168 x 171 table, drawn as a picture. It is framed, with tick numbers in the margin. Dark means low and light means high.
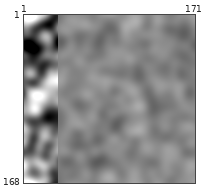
There are no lone odd cells. A few values lie far out on both sides of the bulk. The top left is the ninth with the lowest average. The halves do not mirror each other. A vertical seam about 20% of the way across splits the table, and the right part is calmer.
